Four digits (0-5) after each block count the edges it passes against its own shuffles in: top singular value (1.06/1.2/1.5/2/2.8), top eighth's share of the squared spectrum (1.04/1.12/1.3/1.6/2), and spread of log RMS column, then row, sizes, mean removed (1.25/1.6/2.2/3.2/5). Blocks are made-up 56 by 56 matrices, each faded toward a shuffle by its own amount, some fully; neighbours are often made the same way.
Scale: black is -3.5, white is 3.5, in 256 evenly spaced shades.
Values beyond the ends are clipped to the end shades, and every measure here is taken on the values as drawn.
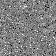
0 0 0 0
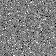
0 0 0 0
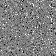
1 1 1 0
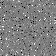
0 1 0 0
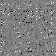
2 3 2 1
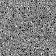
2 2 0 0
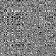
4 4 2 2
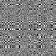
5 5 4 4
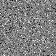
0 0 0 0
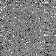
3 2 0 0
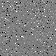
2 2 0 0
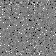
2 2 0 1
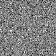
2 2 1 0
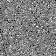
2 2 0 0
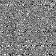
1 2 0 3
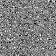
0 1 0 2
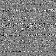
1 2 0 3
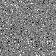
1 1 0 1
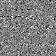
1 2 0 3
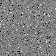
0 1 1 0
